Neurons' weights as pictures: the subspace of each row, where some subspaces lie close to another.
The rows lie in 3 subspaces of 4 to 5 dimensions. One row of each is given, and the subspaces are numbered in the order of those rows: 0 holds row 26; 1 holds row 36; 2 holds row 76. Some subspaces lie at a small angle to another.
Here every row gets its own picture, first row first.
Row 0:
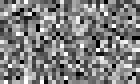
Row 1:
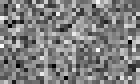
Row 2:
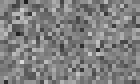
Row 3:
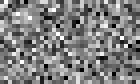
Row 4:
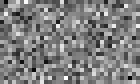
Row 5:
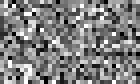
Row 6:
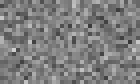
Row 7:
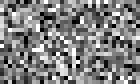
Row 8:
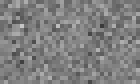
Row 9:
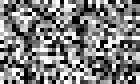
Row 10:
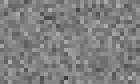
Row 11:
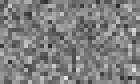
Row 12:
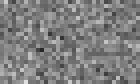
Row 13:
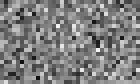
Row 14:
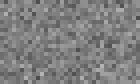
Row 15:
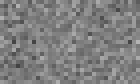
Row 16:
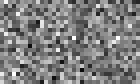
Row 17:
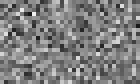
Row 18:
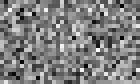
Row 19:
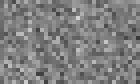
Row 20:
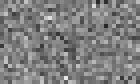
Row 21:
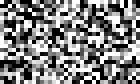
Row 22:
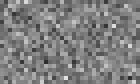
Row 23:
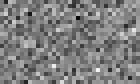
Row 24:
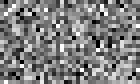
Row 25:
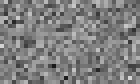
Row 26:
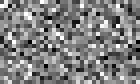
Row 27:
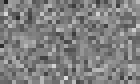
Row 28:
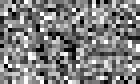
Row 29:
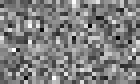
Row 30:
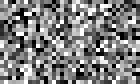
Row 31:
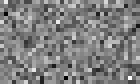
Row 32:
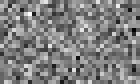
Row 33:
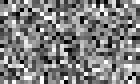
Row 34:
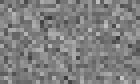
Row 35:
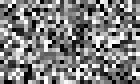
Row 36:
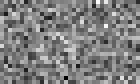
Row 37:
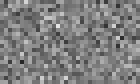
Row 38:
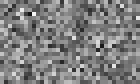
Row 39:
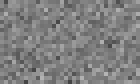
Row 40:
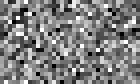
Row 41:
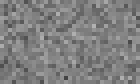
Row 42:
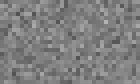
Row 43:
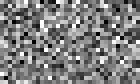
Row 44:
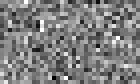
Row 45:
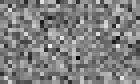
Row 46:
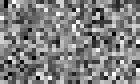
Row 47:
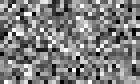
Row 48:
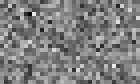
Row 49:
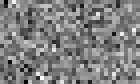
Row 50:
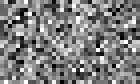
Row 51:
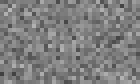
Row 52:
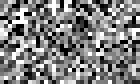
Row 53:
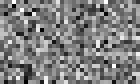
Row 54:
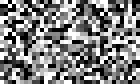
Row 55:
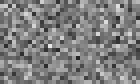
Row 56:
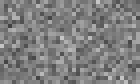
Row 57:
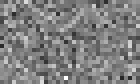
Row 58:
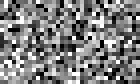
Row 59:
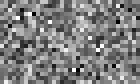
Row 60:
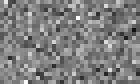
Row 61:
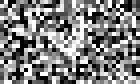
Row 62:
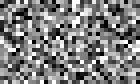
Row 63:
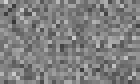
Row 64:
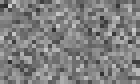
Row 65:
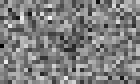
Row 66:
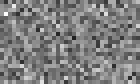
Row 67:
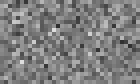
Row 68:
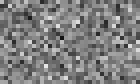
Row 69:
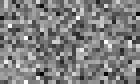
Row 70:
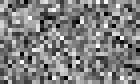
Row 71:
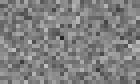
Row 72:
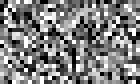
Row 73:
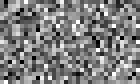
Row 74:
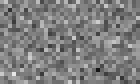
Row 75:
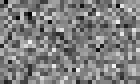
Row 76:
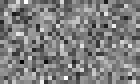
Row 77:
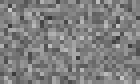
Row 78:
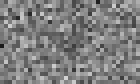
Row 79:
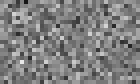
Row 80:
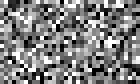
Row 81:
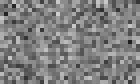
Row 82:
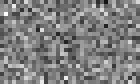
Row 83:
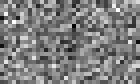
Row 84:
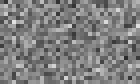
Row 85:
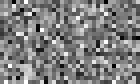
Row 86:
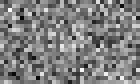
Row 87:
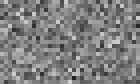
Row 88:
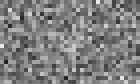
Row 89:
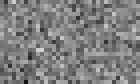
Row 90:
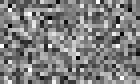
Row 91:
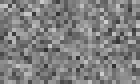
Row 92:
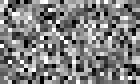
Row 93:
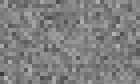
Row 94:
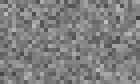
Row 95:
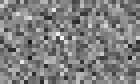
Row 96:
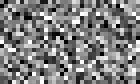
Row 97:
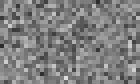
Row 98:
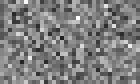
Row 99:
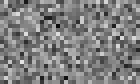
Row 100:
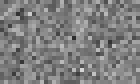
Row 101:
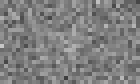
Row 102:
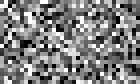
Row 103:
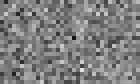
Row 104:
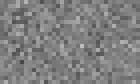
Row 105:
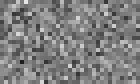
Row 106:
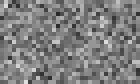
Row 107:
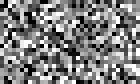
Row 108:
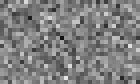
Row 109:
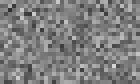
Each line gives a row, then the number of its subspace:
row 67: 2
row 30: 1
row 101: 1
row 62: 0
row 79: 2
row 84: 2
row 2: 2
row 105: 2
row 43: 1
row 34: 1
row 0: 1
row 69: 2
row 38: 0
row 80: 2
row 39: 2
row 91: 2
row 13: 1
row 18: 1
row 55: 0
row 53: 1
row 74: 1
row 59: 0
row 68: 0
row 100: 0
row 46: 1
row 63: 1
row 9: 0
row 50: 0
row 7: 0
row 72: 2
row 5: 1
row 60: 2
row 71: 0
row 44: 0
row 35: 1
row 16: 0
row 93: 1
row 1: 2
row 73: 1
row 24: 1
